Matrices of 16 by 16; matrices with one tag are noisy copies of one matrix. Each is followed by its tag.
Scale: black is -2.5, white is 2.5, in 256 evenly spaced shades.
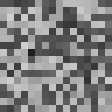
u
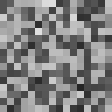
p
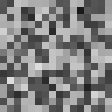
p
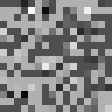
u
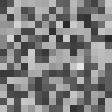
p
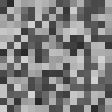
p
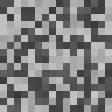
p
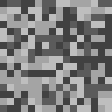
u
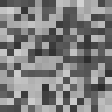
u
